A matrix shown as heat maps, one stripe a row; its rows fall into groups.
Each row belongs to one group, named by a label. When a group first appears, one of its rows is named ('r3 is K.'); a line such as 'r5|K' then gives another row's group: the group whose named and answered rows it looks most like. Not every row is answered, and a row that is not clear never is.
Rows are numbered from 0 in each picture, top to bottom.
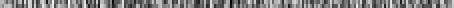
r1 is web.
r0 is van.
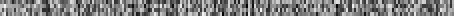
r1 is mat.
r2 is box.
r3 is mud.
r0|box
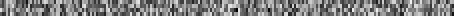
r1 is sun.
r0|web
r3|sun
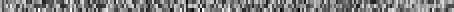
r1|sun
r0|box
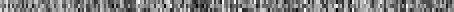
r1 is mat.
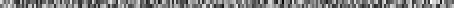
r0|sun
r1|web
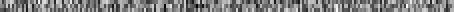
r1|mat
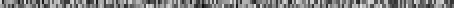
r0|sun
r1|mat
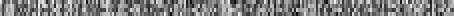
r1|web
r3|web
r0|van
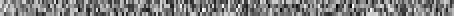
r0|box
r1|mat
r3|sun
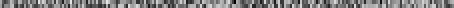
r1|sun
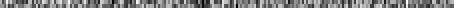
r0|web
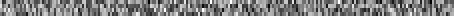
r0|sun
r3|web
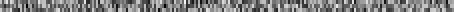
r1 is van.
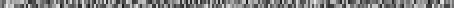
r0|box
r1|sun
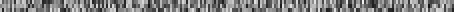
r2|sun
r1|box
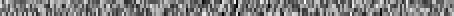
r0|web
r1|mat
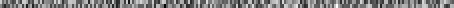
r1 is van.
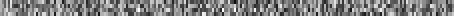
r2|mat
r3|web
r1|sun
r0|mat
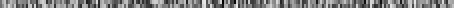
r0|mud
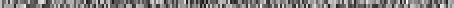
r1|box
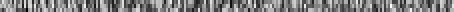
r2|web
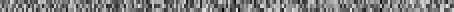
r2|van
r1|box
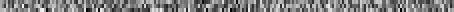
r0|mat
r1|box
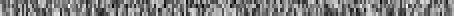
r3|sun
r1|van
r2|sun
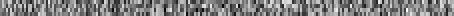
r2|mat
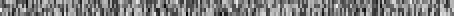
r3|box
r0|web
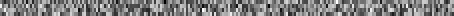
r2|mud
